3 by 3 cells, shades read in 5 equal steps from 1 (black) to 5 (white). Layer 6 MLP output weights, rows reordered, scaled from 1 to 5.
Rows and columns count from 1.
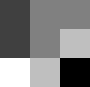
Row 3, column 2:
4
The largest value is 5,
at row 3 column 1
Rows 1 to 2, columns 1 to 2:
2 3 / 2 3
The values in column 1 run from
2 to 5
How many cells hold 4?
2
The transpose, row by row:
2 2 5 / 3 3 4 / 3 4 1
